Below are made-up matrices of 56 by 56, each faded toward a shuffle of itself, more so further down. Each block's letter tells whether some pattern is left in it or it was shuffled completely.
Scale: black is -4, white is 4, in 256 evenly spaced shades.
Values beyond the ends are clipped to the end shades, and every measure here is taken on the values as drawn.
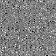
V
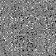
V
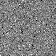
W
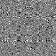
V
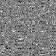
V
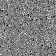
W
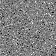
W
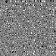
V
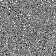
W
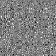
V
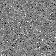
W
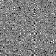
V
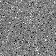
W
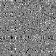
V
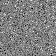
W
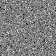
W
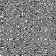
V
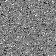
W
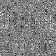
V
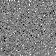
W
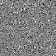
V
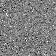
W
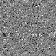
V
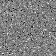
W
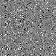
V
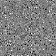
V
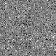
V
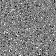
W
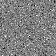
W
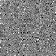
V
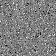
W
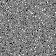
W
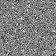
W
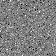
W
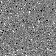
W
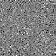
V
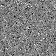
W
